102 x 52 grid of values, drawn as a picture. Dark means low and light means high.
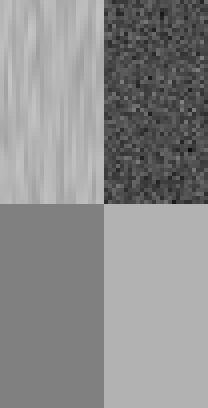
It is made of 2 by 2 panels. Panel 1,1: high, streaked downward, faint in contrast. Panel 1,2: low, fine-grained. Panel 2,1: middling, flat. Panel 2,2: high, flat.
